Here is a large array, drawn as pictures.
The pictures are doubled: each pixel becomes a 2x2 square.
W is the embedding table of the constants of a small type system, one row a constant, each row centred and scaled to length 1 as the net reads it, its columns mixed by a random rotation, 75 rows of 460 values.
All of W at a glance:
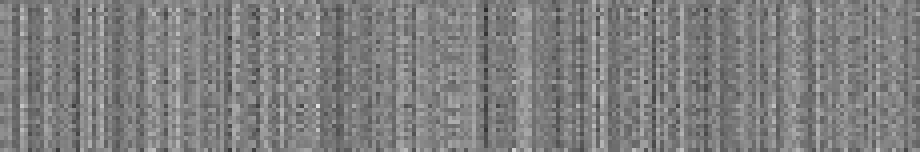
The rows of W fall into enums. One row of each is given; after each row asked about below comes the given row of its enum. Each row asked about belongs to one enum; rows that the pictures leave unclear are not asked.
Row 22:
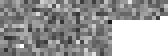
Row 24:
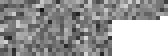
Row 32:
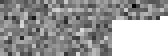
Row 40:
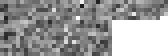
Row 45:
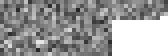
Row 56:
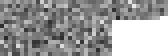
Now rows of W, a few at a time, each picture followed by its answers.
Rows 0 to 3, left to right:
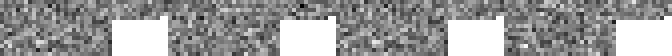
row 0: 45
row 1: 32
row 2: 45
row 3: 22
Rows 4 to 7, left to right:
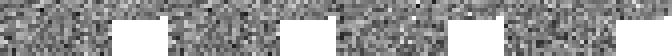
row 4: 24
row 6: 40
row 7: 56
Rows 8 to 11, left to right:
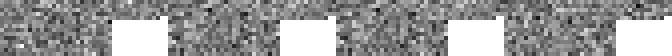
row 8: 22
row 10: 24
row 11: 32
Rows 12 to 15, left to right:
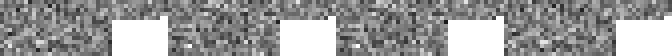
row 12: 45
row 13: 22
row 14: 22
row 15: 45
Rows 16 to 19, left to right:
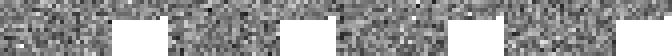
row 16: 22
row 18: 40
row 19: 45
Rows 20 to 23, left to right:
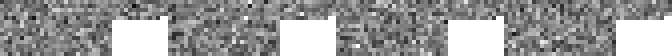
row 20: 32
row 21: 40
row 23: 45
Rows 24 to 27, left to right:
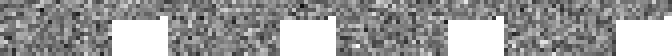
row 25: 32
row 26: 22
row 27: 45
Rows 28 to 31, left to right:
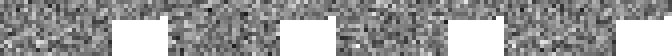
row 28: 45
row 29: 24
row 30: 22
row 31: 45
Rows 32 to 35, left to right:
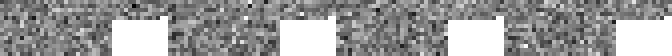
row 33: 40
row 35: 22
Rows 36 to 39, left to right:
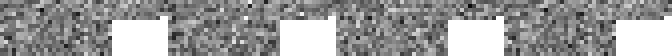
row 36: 24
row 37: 40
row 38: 32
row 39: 24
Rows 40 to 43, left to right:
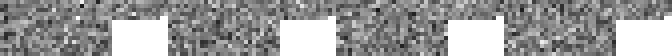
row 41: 56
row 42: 24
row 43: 45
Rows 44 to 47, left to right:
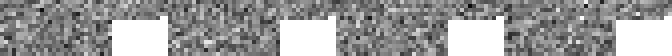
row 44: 24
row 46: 32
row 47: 40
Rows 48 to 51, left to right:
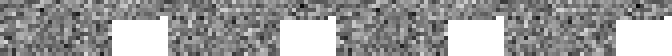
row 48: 24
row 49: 32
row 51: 32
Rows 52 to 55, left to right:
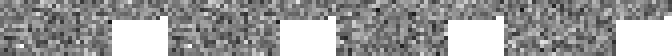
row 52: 22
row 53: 22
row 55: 45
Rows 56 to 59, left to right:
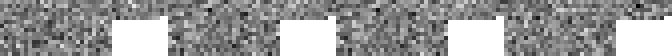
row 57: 24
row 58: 24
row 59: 32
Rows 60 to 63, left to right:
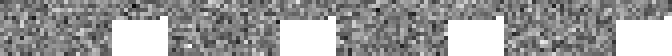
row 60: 32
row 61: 22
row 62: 24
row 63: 45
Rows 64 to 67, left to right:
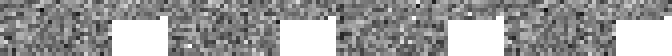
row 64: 24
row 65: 22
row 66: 40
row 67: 24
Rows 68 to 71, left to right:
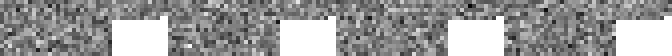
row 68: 45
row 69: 22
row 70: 32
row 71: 24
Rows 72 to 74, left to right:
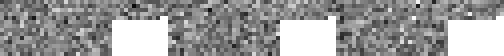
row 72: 32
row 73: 24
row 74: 40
